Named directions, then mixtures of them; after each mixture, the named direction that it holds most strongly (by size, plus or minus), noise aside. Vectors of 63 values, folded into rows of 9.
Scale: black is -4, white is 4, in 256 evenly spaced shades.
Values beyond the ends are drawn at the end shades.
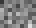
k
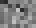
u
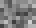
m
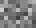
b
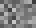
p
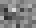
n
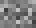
b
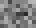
b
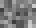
m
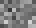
p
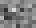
n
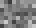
m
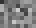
u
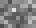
m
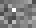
p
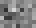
n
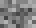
m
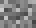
b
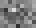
n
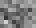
m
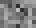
u
